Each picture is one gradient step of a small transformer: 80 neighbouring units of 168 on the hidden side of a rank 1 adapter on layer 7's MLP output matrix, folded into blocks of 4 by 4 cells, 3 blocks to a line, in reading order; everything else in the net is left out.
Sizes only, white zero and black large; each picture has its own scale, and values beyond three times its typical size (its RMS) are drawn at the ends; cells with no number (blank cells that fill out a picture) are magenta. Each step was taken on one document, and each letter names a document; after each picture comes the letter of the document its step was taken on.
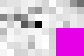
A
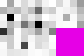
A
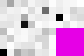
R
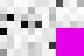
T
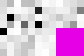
A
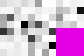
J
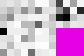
T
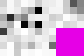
A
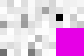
R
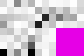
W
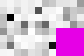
T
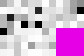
A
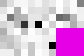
J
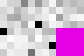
J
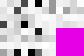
R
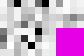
W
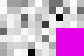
R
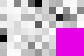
W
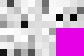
R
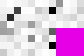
J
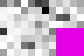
W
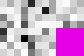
W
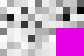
T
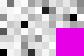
W
